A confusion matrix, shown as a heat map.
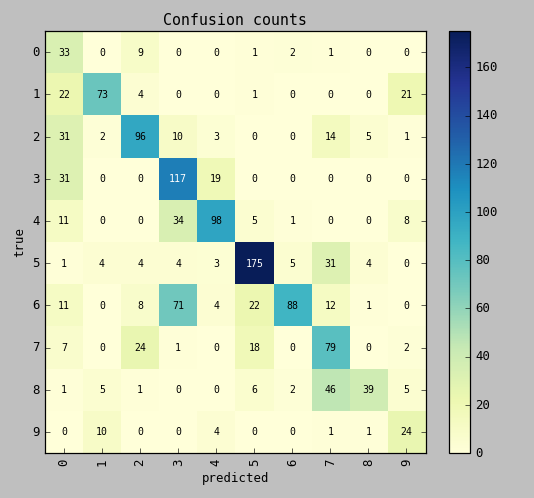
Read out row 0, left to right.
33 0 9 0 0 1 2 1 0 0
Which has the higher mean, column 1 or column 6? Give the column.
6
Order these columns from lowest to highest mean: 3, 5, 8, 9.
8, 9, 5, 3
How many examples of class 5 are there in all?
231
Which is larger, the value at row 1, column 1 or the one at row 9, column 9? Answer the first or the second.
the first
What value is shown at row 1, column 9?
21
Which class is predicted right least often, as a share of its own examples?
8
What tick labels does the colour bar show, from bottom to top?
0, 20, 40, 60, 80, 100, 120, 140, 160
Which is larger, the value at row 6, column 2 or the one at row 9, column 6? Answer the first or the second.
the first
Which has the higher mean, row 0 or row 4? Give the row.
4
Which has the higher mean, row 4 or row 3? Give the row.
3
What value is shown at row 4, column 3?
34
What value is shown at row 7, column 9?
2
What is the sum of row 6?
217
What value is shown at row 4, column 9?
8
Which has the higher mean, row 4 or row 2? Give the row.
2
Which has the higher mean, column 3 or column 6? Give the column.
3
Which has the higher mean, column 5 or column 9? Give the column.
5
